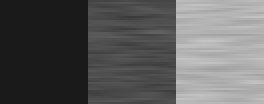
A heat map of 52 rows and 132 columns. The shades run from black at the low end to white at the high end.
It is made of 1 by 3 panels. Panel 1,1: very low, flat. Panel 1,2: low, streaked across, faint in contrast. Panel 1,3: high, streaked across, faint in contrast.
